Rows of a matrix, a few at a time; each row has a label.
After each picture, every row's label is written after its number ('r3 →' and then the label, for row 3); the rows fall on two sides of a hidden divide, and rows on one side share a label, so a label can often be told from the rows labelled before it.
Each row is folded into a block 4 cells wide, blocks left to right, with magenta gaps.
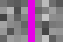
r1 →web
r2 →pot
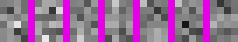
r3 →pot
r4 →web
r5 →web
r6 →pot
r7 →web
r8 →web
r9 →web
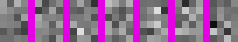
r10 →web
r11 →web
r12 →pot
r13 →web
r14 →pot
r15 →web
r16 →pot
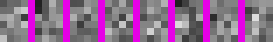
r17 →pot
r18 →pot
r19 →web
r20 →web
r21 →web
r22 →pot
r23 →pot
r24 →pot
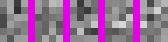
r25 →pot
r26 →web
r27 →web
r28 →pot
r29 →web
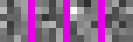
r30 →web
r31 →web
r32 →web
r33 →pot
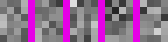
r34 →web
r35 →pot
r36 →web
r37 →pot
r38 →web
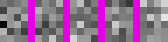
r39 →pot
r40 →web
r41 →pot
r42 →pot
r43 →web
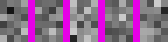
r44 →pot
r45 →web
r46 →web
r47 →pot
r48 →web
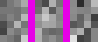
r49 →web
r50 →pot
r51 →web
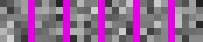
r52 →pot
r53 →pot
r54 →pot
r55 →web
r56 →web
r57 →web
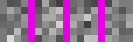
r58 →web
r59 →pot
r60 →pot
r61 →pot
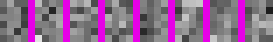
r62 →pot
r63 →web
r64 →pot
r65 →pot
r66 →web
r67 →pot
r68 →pot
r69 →pot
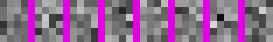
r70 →pot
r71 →pot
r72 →pot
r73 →web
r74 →web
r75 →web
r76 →web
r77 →pot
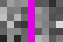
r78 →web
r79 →pot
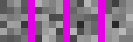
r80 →pot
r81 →pot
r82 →web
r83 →web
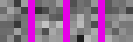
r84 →web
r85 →pot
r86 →pot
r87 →pot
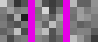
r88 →web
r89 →web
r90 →web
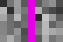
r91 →pot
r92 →pot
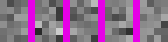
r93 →web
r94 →pot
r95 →web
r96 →web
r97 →web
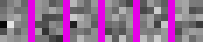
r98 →pot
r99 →web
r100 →pot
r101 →pot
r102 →pot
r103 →web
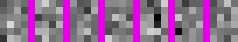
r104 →pot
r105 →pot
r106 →web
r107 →pot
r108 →web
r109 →pot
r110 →pot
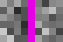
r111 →web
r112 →web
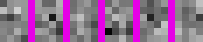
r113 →web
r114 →web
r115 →pot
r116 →pot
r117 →web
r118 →web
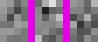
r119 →web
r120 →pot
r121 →web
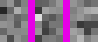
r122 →pot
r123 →web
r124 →web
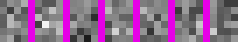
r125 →pot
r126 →pot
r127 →web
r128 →web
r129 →web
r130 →pot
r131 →web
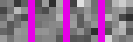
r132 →pot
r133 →pot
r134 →pot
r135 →pot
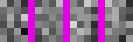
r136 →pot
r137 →web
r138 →web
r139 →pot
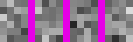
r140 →pot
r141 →web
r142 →pot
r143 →web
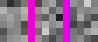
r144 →web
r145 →pot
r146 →pot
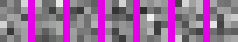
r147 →web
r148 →web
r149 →pot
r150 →web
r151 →pot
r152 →pot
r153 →web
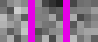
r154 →pot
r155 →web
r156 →pot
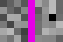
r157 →pot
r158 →pot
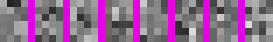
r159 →web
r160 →web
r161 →web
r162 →web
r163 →web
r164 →pot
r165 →pot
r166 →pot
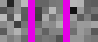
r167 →web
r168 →pot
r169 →pot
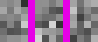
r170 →pot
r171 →web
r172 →web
